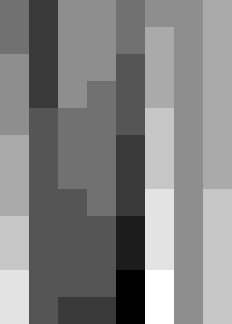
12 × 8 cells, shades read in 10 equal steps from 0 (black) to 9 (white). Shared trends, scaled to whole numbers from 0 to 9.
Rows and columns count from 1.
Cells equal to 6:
13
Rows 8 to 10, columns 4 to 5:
4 2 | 3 1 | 3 1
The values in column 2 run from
2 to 3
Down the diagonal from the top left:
4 2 5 4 3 7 5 7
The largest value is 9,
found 2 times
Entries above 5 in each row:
1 2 2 2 2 3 3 3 3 3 3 3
